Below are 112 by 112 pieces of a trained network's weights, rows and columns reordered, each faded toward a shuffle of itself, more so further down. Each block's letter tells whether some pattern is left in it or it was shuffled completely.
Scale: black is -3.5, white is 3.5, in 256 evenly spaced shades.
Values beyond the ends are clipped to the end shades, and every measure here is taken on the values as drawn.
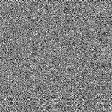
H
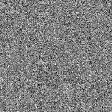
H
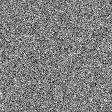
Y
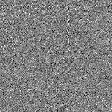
H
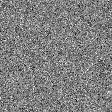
Y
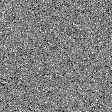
Y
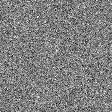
Y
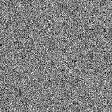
H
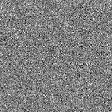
H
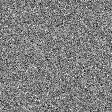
Y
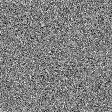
Y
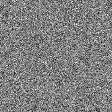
H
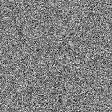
H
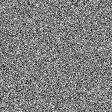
Y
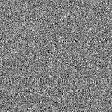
H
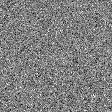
Y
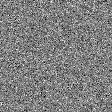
Y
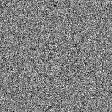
H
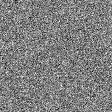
Y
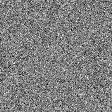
Y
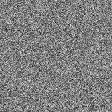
H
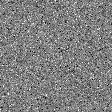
Y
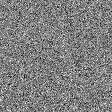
Y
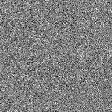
H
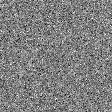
Y
